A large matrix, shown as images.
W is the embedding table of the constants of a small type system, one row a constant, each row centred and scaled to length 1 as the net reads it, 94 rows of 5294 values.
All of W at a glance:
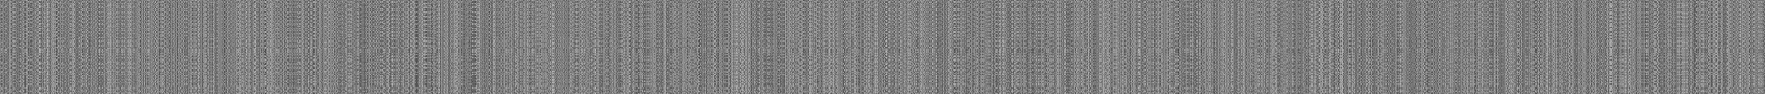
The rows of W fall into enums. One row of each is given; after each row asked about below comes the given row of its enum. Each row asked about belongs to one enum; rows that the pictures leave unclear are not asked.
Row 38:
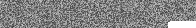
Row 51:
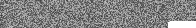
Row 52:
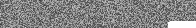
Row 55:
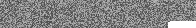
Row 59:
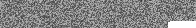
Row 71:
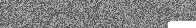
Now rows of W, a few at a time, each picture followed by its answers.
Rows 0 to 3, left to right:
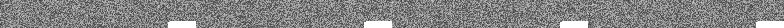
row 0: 52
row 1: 59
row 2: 38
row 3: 51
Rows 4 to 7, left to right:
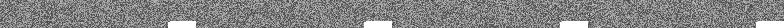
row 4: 55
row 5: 71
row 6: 52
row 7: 51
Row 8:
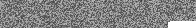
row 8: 59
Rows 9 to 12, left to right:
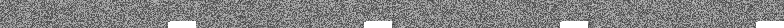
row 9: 55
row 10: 59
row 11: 51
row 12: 51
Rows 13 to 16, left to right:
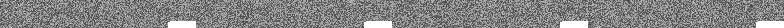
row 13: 71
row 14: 55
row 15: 59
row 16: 51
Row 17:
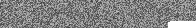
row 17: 71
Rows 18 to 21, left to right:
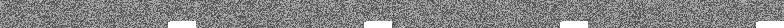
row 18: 59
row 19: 59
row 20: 51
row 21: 55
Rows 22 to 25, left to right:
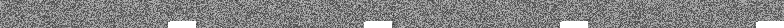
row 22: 59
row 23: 52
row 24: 51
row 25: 55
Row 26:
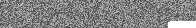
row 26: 71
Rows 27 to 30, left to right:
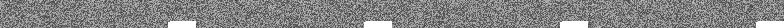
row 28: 52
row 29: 55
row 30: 51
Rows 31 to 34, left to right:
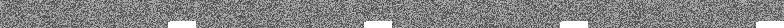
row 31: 59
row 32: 59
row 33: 52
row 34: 55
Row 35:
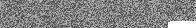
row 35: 59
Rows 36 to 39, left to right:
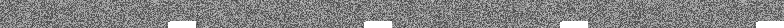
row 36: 55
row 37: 51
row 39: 55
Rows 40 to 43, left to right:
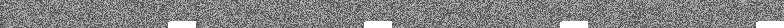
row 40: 51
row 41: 51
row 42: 71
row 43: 55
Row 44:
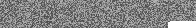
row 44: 55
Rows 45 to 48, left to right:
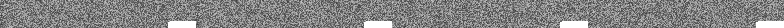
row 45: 51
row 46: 51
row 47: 38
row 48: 71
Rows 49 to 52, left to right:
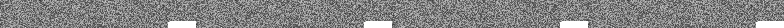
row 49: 52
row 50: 52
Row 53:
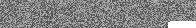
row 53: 55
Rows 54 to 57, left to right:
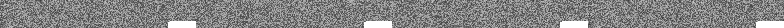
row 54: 51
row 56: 59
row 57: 51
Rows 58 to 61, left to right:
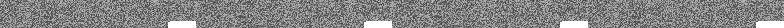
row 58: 55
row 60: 59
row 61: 55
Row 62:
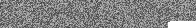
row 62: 71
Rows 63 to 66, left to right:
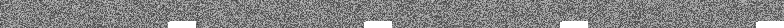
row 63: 52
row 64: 51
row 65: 59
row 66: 55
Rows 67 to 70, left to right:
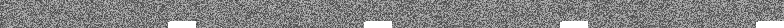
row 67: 51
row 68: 52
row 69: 59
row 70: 59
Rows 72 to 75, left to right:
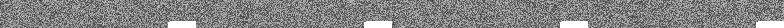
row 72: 52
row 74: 51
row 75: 59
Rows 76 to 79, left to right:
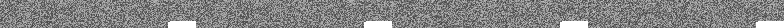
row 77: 55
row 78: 59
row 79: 71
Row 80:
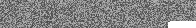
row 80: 55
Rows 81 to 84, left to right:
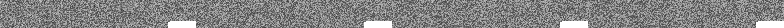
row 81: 38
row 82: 71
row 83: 59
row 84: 59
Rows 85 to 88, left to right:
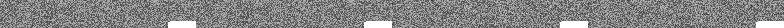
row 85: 55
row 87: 52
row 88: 52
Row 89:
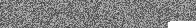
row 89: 71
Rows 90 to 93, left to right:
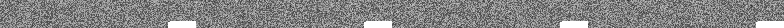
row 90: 55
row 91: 38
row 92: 71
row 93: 52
